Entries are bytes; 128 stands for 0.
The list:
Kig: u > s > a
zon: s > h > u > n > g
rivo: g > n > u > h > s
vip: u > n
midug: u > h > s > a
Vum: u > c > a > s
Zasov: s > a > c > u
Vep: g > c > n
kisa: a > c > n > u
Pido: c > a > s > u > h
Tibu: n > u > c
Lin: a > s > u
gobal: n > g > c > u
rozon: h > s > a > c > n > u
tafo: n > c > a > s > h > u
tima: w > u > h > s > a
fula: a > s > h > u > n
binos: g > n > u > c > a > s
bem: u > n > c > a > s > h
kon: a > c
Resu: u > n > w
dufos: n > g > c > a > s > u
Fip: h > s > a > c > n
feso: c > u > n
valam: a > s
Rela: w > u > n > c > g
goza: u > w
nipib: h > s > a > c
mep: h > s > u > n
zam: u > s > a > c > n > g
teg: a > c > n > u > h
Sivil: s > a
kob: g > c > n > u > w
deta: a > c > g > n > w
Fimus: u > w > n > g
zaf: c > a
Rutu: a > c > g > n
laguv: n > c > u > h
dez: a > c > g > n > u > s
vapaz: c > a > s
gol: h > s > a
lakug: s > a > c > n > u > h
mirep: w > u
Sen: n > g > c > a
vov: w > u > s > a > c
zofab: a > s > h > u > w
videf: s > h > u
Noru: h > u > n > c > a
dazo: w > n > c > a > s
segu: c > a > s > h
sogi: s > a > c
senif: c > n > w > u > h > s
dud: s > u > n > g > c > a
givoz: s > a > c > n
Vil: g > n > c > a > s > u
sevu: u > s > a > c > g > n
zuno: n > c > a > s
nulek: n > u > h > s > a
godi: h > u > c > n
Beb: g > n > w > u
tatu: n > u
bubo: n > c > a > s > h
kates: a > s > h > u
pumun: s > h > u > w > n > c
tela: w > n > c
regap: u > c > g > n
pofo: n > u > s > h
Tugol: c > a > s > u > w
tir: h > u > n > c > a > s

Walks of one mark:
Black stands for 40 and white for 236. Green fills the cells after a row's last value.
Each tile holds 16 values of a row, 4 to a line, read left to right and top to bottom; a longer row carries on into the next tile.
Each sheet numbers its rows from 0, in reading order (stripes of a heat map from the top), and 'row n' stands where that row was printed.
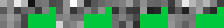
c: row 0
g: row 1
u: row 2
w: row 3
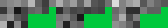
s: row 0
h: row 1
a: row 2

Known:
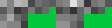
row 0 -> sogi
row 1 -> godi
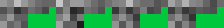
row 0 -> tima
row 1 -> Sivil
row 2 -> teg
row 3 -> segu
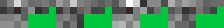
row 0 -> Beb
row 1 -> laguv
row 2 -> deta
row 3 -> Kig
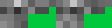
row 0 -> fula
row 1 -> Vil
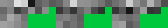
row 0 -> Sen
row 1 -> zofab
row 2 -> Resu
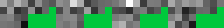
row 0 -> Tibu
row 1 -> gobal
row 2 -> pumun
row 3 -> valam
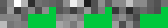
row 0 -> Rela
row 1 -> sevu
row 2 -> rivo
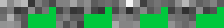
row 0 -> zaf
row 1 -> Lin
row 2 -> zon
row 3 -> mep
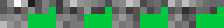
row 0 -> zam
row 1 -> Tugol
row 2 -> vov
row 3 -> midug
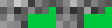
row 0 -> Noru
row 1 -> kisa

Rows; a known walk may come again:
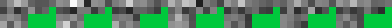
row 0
dez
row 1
tela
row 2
senif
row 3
kon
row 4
laguv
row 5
vip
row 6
kates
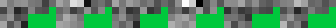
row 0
Vum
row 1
Sen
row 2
Zasov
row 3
Rutu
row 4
pofo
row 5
zuno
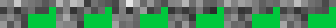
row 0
lakug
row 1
sogi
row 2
kob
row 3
videf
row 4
Kig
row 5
bubo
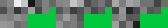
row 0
regap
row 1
vov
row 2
binos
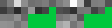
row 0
Beb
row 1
pumun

